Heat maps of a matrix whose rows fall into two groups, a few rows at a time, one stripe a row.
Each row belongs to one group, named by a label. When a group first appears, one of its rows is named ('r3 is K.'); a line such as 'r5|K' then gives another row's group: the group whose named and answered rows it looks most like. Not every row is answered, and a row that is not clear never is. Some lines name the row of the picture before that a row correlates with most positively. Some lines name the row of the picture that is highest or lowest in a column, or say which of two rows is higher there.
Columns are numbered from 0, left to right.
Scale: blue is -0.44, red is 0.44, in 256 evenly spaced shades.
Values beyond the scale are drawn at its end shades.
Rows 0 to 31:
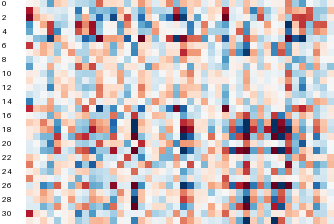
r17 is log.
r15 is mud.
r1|mud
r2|mud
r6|log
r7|log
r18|log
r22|mud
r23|mud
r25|mud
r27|log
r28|log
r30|mud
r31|log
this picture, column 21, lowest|5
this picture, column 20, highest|5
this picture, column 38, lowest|5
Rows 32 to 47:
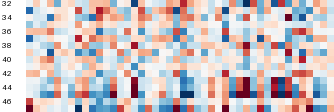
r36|mud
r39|mud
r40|mud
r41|log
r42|mud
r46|mud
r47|mud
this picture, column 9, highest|37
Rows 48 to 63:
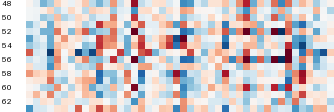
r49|log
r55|mud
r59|mud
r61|mud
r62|log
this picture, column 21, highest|58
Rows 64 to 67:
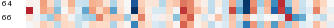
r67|log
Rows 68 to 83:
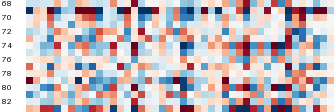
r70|mud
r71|mud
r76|log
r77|mud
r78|mud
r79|mud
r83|log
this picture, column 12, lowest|83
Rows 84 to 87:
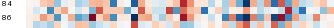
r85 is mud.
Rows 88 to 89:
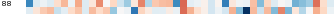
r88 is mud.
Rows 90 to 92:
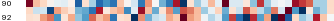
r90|mud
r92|log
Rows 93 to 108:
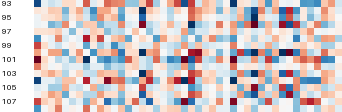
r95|log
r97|mud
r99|mud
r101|mud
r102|mud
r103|log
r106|log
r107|mud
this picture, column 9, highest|98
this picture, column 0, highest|101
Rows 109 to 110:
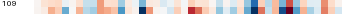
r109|log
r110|log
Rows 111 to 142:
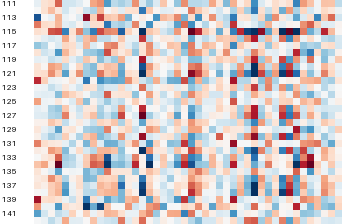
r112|log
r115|log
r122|mud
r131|mud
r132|log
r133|mud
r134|mud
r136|log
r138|log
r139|mud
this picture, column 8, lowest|115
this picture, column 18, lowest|140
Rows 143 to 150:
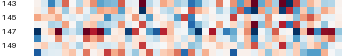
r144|log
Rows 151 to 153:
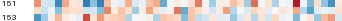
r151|mud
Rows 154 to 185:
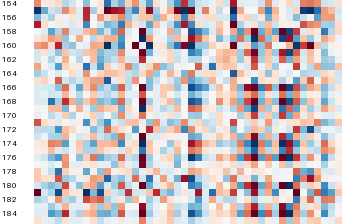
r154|mud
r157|mud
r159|log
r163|mud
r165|mud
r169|log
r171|mud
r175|log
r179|mud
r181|mud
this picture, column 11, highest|155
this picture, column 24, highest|155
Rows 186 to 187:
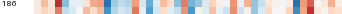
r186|mud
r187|mud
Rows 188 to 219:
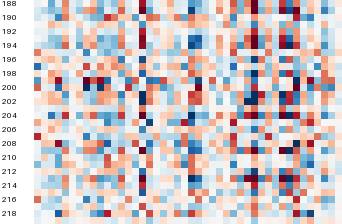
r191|log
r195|mud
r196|log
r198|log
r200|mud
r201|log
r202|log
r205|mud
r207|mud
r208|mud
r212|log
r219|mud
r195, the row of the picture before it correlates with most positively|187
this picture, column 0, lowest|197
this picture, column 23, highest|200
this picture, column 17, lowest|199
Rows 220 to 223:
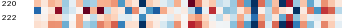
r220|log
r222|log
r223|log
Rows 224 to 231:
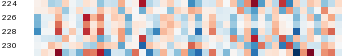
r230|log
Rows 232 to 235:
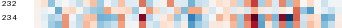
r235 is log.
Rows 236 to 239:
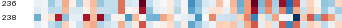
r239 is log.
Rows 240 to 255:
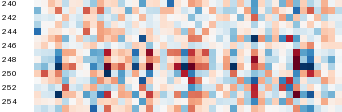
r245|log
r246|mud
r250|mud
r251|log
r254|log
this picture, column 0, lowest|244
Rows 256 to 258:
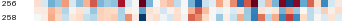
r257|log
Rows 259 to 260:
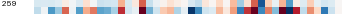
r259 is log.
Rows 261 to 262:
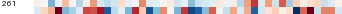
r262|mud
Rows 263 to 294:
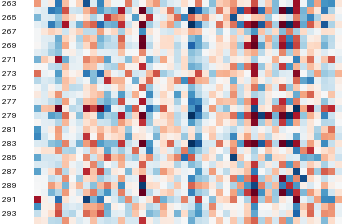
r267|log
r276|mud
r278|mud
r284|mud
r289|log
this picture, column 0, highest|291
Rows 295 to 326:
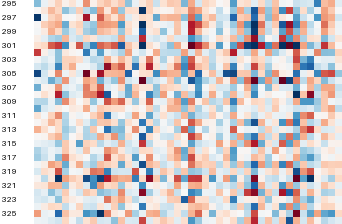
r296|log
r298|log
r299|log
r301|log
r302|mud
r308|mud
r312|log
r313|mud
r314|log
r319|mud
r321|log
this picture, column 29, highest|301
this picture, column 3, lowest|320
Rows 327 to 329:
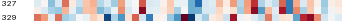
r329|mud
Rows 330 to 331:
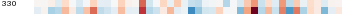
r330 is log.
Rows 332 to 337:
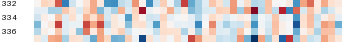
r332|mud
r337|log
